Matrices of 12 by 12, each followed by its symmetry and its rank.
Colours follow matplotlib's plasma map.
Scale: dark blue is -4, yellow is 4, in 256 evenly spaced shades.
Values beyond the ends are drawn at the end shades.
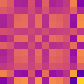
symmetric, rank one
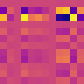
neither, rank one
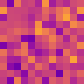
antisymmetric, full rank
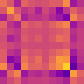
symmetric, rank two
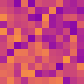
antisymmetric, full rank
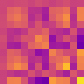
symmetric, rank two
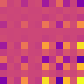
symmetric, rank one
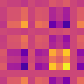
symmetric, rank one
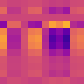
neither, rank one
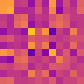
symmetric, rank two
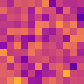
antisymmetric, full rank
